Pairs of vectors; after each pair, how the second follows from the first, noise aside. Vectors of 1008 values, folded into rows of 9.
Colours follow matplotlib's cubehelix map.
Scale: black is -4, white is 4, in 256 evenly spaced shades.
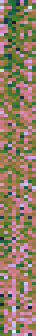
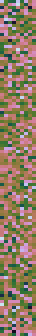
sign-scrambled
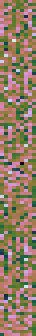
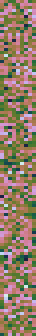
sign-scrambled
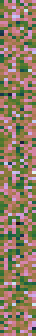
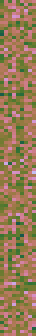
shrunk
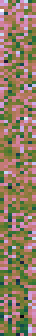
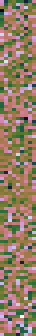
sign-scrambled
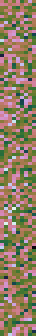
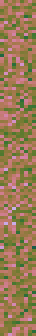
shrunk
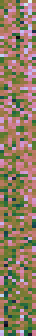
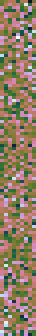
sign-scrambled
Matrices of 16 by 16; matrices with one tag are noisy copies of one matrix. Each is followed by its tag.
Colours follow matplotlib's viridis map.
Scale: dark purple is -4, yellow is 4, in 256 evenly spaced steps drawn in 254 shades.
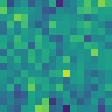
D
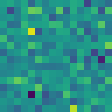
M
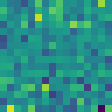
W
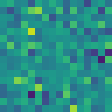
M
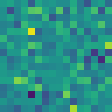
M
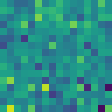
W
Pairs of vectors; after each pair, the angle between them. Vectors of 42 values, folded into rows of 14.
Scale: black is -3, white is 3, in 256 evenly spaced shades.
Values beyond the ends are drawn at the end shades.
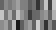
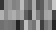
partly aligned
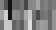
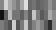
partly opposed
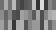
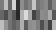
partly aligned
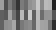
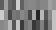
partly opposed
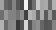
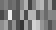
partly aligned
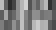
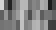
nearly parallel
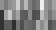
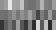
partly aligned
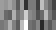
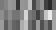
partly aligned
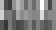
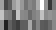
nearly parallel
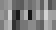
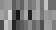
nearly parallel
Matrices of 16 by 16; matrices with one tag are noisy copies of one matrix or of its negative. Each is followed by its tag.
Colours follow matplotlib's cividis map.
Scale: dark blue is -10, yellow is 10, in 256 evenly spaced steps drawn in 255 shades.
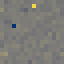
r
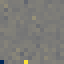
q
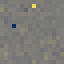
r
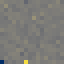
q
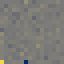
q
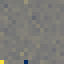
q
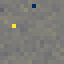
r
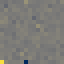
q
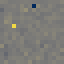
r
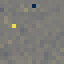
r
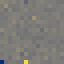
q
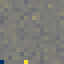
q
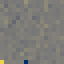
q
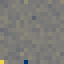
q
